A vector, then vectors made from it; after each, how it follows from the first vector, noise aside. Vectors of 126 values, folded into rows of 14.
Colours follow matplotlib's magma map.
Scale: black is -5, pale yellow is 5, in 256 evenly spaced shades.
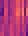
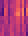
copied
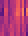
copied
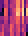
scaled up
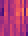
copied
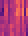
copied
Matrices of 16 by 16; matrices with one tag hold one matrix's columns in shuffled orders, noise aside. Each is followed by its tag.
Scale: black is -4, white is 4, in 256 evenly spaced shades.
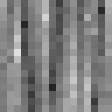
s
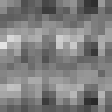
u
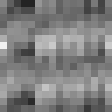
u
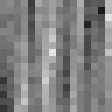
s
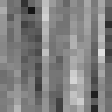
s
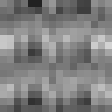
u
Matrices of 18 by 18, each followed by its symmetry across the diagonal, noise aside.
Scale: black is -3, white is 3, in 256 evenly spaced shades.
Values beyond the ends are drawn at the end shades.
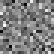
antisymmetric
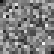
symmetric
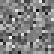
antisymmetric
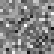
symmetric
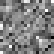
symmetric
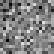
symmetric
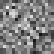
symmetric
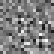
antisymmetric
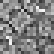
symmetric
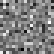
antisymmetric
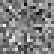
antisymmetric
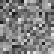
symmetric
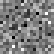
symmetric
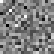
symmetric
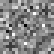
symmetric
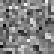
antisymmetric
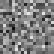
antisymmetric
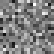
antisymmetric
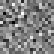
antisymmetric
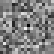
antisymmetric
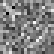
symmetric
